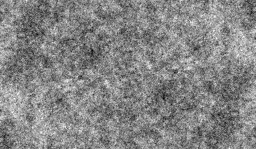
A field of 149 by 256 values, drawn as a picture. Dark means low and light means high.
There is no overall slope. The texture is blotchy. No row or column stands out. No regular stripes run through it. A half turn leaves it unchanged. No seam splits the table.
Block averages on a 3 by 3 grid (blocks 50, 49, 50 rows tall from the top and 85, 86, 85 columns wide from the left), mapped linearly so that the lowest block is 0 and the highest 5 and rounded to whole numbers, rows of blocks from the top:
0 1 5 | 2 1 2 | 5 1 0
